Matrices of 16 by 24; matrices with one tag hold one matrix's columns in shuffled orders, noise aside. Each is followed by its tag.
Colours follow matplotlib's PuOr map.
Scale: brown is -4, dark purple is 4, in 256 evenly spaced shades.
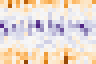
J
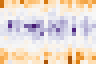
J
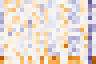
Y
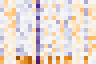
Y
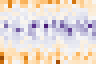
J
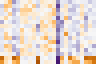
Y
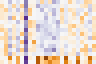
Y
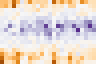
J
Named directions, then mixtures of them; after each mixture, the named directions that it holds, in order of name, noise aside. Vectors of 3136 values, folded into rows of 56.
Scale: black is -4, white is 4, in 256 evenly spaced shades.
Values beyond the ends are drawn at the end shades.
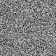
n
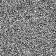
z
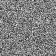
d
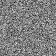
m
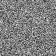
d, z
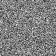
d, z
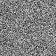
n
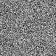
n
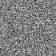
d, m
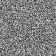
d, m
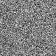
d, n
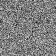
d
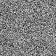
n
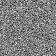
m, z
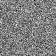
d, n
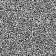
d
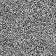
n
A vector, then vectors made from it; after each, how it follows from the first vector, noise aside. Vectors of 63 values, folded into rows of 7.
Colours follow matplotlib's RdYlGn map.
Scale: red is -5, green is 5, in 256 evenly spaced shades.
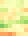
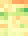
reversed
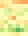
wrapped around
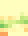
partly zeroed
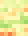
copied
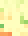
partly zeroed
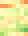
wrapped around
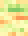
wrapped around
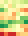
scaled up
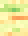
wrapped around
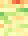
reversed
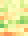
copied
